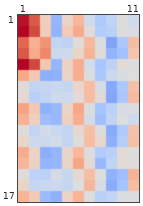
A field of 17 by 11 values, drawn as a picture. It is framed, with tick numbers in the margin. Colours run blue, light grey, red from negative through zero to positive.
Average level on the scale: 50%. Stripes: upright, repeating 2 times. Odd patch: higher, in the top left. Ninth with the highest average: top left.
